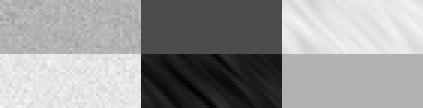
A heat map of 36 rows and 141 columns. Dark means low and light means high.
The table splits into 2 rows of 3 panels. Panel 1,1: high, fine-grained, faint in contrast. Panel 1,2: low, flat. Panel 1,3: very high, slanting down to the right, faint in contrast. Panel 2,1: very high, fine-grained, faint in contrast. Panel 2,2: very low, slanting down to the right, faint in contrast. Panel 2,3: high, flat.
